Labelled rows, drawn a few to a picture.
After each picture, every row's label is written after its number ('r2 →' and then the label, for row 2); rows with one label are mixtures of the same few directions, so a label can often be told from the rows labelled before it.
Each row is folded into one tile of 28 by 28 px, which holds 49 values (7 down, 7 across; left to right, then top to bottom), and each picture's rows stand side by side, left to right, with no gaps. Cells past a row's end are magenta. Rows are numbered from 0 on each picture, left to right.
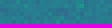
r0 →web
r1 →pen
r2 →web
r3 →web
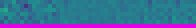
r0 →web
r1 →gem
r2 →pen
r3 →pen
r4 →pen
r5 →pen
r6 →pen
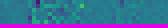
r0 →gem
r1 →pen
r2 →web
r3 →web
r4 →pen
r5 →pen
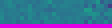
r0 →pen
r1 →gem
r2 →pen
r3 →web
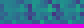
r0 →gem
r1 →gem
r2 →gem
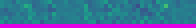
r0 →web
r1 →gem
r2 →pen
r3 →gem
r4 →web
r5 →web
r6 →pen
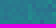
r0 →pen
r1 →gem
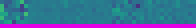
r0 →gem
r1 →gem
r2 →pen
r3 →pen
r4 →web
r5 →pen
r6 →pen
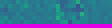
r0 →web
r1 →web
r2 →gem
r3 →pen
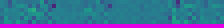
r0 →pen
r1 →web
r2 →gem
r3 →web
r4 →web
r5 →gem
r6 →pen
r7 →pen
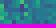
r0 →gem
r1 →pen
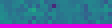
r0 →gem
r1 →web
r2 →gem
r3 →gem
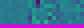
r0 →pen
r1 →pen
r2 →gem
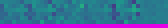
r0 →gem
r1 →gem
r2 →web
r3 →gem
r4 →gem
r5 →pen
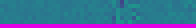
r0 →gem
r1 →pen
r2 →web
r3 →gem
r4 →pen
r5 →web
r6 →gem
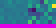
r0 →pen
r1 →web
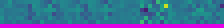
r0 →pen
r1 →gem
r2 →gem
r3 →gem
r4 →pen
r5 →web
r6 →gem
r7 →web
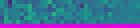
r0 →pen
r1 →gem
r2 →web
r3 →gem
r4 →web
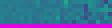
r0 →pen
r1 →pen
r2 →pen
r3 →gem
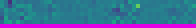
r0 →pen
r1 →gem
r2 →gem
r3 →pen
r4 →web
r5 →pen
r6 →web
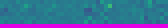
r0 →web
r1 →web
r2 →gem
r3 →web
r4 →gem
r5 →pen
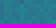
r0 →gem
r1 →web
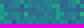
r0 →gem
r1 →web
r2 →gem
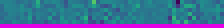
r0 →gem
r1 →pen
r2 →pen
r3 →pen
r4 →web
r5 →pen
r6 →pen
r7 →gem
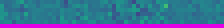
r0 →gem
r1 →pen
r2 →pen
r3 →gem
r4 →gem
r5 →web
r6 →gem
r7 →gem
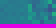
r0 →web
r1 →gem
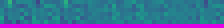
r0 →pen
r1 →pen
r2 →pen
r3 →gem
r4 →gem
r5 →gem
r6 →web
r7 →pen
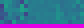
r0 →gem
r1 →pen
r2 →gem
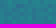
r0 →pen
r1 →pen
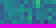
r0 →gem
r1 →pen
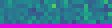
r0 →pen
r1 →web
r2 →pen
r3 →gem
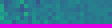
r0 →gem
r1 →pen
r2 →gem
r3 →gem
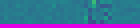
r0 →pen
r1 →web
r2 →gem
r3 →pen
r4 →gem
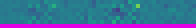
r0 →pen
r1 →web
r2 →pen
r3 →pen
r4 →web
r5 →web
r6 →web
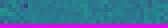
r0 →web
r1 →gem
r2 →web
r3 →gem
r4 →web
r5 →pen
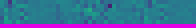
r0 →pen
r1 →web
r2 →gem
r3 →web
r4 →gem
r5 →pen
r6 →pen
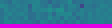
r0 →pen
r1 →gem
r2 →web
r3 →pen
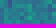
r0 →pen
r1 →gem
